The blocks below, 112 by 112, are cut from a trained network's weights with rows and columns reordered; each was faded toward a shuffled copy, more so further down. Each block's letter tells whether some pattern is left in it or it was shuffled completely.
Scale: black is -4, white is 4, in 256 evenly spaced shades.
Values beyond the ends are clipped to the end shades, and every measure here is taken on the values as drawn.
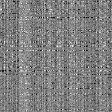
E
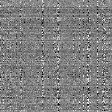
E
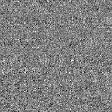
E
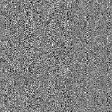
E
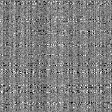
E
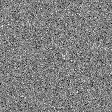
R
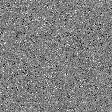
R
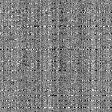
E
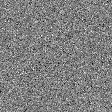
R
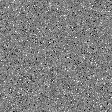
R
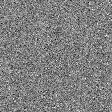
R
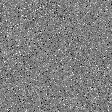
R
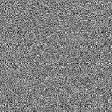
E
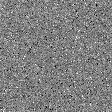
R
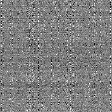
E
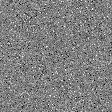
R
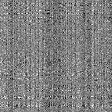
E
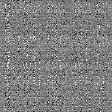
E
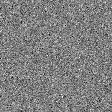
R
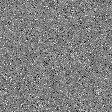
R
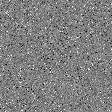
R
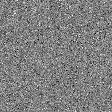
R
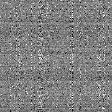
E
